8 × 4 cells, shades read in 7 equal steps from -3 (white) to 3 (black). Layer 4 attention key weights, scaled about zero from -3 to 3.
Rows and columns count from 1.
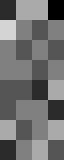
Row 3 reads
0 1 0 1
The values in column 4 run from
-1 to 3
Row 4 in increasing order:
0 0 0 1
